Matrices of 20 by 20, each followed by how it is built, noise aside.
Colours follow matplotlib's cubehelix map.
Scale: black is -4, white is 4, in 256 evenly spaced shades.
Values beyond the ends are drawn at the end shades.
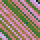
Toeplitz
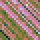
Toeplitz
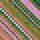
Toeplitz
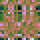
low rank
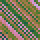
Toeplitz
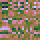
low rank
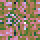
low rank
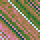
Toeplitz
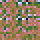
low rank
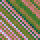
Toeplitz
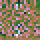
low rank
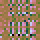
low rank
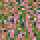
low rank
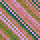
Toeplitz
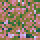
low rank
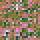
low rank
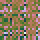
low rank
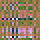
low rank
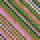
Toeplitz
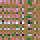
low rank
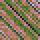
Toeplitz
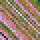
Toeplitz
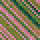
Toeplitz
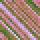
Toeplitz
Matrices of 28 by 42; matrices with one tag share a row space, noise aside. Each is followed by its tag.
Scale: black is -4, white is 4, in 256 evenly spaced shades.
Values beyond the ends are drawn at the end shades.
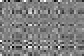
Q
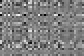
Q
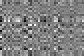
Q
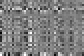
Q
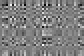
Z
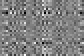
Z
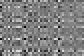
Q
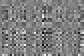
Z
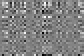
Z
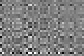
Q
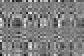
Q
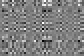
Z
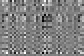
Z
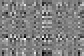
Z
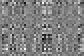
Z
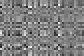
Q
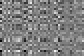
Q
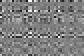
Q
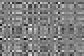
Q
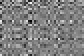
Q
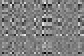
Z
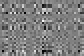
Z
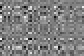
Q
